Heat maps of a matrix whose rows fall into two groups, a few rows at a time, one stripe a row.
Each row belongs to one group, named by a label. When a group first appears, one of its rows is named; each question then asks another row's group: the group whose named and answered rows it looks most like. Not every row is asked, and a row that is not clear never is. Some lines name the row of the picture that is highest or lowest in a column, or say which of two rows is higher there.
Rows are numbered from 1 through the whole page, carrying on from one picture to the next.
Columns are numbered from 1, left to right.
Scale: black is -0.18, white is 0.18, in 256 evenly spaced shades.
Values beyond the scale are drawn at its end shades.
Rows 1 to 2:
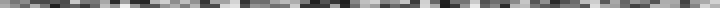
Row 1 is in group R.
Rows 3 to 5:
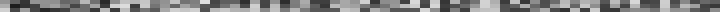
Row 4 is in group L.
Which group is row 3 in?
L
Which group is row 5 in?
R
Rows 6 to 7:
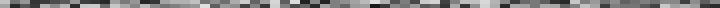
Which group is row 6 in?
R
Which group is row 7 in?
L
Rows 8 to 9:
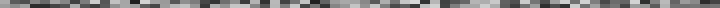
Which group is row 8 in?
L
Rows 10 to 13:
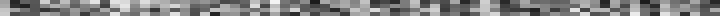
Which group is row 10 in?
L
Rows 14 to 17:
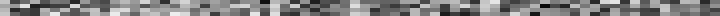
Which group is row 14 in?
L
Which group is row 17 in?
L
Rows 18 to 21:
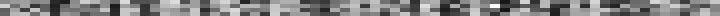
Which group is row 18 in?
R
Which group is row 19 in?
R
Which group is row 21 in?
R
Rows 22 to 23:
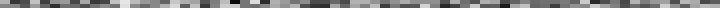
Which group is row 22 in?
L
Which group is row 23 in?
R
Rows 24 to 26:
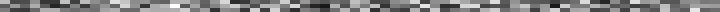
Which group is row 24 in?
L
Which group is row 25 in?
R
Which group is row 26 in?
L
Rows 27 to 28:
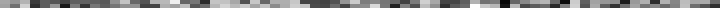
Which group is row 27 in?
R
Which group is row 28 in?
R
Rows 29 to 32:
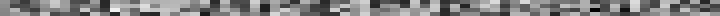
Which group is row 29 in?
L
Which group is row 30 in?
L
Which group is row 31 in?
L
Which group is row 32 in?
R
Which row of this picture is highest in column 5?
32
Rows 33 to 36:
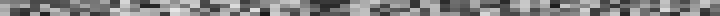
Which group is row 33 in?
R
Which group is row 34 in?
R
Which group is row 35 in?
L
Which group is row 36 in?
L
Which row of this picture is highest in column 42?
35
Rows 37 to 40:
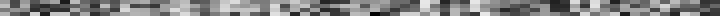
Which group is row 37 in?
R
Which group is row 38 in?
R
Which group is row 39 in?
R
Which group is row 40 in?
L
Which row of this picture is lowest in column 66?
39
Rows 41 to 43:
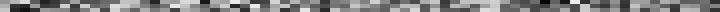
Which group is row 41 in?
R
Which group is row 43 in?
L
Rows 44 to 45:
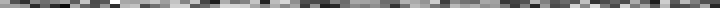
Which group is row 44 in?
L
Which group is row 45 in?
R
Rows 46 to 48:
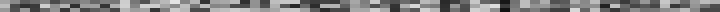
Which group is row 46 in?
R
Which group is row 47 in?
L
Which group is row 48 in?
R
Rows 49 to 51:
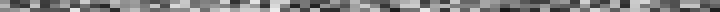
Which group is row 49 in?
L
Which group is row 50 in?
L
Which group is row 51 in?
R
